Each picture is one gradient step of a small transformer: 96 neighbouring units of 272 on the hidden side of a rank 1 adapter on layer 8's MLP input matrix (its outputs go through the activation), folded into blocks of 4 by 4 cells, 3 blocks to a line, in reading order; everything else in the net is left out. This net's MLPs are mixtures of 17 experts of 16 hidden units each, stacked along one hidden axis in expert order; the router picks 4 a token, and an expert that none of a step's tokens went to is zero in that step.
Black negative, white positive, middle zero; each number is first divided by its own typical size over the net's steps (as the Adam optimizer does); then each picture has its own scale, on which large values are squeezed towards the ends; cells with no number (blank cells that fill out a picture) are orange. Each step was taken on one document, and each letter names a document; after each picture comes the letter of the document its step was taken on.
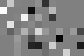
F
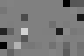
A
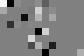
F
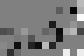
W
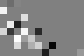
F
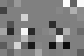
A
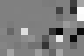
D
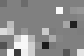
W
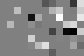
D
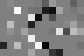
D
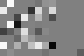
F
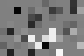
D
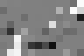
W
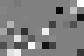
W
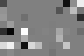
A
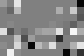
W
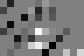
F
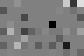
A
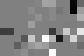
D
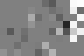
D
